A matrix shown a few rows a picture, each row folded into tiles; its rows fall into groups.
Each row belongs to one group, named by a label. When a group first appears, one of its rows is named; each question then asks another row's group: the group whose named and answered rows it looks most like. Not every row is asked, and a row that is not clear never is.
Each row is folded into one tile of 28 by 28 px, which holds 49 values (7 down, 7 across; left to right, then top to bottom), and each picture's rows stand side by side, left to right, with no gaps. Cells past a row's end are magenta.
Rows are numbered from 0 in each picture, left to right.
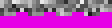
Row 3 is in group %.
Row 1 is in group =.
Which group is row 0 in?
=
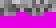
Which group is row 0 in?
=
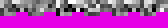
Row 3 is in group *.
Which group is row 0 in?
=
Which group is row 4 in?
=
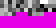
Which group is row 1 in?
=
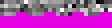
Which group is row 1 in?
=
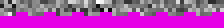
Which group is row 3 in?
=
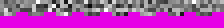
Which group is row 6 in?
*
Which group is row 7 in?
*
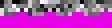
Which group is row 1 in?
=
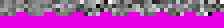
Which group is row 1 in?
%
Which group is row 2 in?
*
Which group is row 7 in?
*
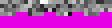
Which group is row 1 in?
=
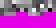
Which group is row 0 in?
=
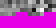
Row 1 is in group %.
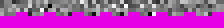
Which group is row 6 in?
=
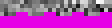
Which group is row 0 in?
%
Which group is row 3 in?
=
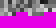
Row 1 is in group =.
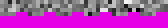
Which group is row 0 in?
%
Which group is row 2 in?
*
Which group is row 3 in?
%
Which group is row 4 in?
=
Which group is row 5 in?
*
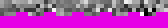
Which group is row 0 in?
=
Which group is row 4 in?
=
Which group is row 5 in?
%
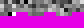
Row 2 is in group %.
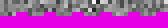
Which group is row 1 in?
=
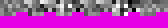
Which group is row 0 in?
%
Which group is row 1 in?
=
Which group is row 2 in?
*
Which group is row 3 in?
=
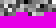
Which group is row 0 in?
%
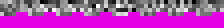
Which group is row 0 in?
%
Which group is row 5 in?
%
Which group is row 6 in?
%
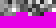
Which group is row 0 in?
%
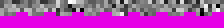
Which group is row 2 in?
=
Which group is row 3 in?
%
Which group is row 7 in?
%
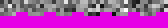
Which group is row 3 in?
*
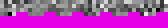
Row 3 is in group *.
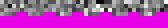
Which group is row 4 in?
=
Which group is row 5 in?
*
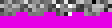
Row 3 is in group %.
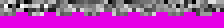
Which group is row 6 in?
%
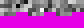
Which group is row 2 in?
=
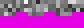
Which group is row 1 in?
%
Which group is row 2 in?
=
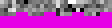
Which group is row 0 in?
%
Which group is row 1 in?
*
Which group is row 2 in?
=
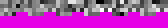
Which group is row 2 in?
=
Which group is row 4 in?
*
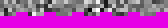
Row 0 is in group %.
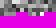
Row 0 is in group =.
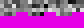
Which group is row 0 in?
*
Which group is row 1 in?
*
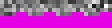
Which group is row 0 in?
*
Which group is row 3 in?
%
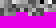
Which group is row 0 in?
=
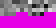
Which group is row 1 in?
*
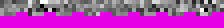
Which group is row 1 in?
=
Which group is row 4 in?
=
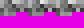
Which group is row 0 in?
=
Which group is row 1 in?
=
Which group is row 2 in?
=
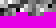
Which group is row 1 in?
%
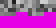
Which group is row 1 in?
=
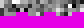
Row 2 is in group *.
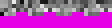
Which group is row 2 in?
%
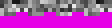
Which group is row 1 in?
=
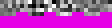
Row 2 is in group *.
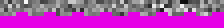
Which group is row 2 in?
=
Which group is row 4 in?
*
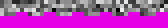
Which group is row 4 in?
%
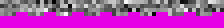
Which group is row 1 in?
%
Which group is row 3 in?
*
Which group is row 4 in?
=
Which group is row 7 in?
=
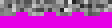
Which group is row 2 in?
%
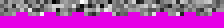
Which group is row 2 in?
*
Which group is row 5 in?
*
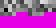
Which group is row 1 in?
=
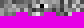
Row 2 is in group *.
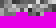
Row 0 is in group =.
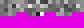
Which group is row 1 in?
*
